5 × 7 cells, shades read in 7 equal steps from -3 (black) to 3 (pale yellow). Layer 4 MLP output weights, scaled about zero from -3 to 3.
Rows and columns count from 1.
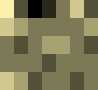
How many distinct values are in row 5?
4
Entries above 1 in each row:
2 1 0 0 1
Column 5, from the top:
0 0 1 0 0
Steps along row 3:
down up up same down down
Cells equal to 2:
3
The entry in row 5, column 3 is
-1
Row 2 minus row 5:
0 0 1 0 0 1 1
